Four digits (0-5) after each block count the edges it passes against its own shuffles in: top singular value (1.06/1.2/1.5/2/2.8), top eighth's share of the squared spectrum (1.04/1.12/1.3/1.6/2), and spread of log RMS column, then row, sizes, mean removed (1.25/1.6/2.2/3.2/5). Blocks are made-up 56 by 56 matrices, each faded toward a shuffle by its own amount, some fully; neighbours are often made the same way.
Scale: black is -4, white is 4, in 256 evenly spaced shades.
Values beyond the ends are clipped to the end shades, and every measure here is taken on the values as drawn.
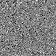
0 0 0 0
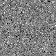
0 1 0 0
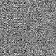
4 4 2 2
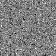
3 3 0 0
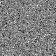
0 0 0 0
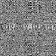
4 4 2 2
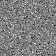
0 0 0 0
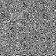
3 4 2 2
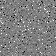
1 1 0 0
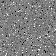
0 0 0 0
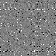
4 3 1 1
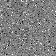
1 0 0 0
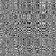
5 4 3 3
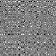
4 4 2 3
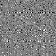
4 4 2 2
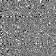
3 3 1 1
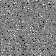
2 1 0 0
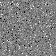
0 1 0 0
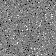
1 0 0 0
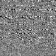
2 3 0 3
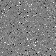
1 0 0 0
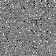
1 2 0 1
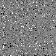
1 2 1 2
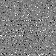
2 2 0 2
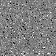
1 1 0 1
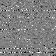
2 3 0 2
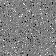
0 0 0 0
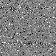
1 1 0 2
